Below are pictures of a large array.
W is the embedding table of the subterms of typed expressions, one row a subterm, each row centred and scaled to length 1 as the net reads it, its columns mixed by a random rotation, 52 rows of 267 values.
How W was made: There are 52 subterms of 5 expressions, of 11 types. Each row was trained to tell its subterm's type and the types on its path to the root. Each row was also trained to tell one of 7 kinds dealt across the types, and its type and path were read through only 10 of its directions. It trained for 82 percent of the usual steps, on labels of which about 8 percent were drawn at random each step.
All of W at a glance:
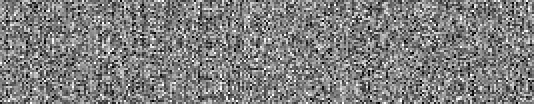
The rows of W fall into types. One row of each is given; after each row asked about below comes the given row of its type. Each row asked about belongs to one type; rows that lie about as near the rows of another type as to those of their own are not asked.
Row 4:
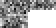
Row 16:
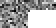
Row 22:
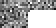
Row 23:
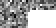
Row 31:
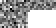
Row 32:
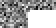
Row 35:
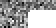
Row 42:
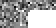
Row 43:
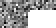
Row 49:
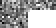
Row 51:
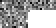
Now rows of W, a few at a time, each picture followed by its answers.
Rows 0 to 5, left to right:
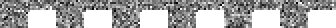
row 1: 32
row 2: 23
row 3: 31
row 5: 32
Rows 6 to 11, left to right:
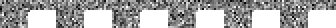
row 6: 31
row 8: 49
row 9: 23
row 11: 23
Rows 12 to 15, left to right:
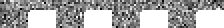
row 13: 35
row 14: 35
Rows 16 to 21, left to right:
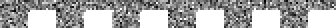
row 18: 51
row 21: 23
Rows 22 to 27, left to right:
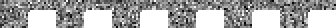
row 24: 35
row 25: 49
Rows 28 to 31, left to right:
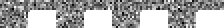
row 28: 22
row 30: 35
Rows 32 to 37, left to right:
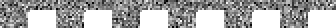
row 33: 51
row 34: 43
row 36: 51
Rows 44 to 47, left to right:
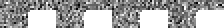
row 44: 43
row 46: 31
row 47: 42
